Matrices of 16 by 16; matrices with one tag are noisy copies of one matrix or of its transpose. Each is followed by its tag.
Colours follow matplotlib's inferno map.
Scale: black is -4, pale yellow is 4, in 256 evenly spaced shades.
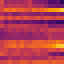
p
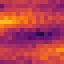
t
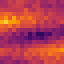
t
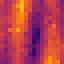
t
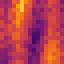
t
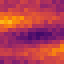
t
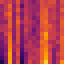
p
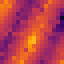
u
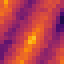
u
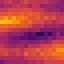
t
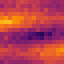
t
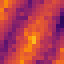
u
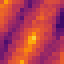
u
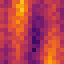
t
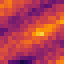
u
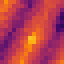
u
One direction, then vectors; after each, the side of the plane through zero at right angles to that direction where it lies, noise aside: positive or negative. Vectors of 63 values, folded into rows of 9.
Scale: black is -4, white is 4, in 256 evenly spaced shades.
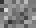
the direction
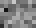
negative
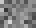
negative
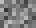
negative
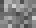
positive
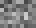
negative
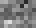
negative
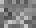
negative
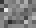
positive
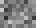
negative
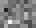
negative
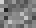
negative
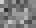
negative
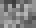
negative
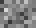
positive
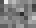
positive
